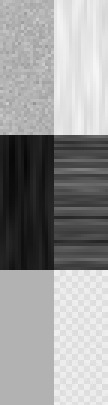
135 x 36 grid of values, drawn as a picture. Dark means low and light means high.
It is made of 3 by 2 panels. Panel 1,1: high, fine-grained, faint in contrast. Panel 1,2: very high, streaked downward, faint in contrast. Panel 2,1: very low, streaked downward, faint in contrast. Panel 2,2: low, streaked across. Panel 3,1: high, flat. Panel 3,2: very high, checkered, faint in contrast.
